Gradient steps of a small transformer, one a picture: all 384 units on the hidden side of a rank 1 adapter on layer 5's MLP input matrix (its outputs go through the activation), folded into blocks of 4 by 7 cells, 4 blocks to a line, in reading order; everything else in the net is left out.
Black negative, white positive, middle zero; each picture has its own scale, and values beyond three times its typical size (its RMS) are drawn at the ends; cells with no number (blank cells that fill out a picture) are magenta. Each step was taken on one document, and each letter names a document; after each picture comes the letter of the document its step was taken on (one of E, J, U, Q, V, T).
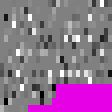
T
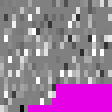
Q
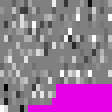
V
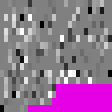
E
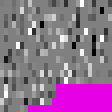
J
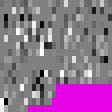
V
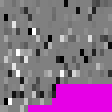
T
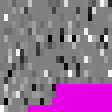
T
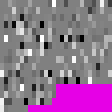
V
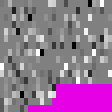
E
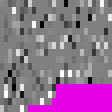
J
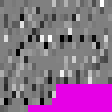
V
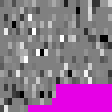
T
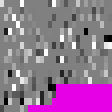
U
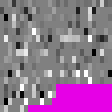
T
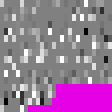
U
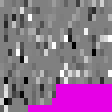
J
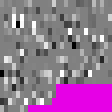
V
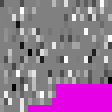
U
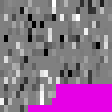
V
